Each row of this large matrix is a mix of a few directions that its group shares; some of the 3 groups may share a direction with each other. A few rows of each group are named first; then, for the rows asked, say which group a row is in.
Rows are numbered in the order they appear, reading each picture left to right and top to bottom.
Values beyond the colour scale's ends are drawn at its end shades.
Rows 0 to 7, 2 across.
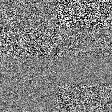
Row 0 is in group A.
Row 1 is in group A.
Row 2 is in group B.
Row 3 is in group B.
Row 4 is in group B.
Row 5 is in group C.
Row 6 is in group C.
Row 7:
A
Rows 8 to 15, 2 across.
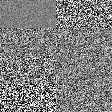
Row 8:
C
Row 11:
B
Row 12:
A
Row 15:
C
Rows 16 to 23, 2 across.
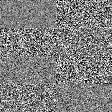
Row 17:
C
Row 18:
B
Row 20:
C
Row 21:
B
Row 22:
B
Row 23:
A
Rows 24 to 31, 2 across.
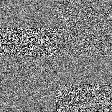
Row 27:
C
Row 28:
B
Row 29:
C
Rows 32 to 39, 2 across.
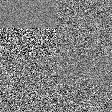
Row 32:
C
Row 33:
C
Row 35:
A
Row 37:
B
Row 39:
B
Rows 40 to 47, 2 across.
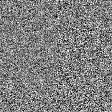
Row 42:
A
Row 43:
A
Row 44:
C
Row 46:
A
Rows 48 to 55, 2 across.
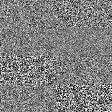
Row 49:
A
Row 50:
B
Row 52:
A
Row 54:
A
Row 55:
B
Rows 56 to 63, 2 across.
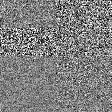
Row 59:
B
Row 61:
A
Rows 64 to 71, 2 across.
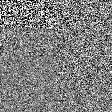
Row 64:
A
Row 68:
B
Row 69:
B
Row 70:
A
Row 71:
B
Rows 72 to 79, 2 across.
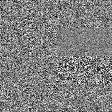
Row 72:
B
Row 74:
B
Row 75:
B
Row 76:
C
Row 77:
C
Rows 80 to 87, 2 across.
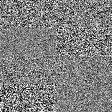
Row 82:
C
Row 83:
C
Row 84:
A
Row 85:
B
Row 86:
B
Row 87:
C
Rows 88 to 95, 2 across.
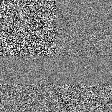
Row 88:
B
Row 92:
A
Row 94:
C
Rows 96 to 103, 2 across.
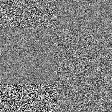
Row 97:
A
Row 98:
B
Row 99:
A
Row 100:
B
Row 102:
A
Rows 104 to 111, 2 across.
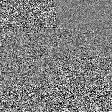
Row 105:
B
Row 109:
A
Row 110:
C
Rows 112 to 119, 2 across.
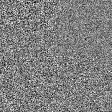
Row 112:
A
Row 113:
B
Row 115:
C
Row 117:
B
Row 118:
A
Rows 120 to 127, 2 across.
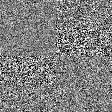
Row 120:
A
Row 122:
B
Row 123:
A
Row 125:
B
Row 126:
C
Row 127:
B
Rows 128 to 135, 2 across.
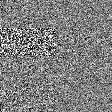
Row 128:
B
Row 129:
A
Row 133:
C
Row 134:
B
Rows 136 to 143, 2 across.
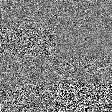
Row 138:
C
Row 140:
B
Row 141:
C
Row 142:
B
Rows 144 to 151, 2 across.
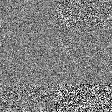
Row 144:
B
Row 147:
A
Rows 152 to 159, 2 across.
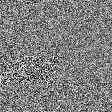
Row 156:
B
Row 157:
C
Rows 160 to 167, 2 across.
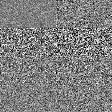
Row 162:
B
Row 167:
C
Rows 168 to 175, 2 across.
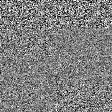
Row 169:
A
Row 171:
C
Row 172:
B
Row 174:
C
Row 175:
B
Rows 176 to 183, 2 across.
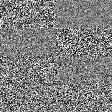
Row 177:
C
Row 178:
A
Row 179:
A
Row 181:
B
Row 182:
A
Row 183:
A
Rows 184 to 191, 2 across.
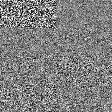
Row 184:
A
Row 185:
B
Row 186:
B
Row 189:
A
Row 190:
B
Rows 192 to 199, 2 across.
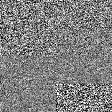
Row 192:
A
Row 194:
B
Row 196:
B
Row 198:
B
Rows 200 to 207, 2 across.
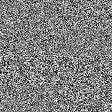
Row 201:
A
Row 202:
C
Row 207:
B
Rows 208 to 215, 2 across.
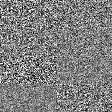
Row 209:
C
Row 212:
B
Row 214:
A
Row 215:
B
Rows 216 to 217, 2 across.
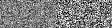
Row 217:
A
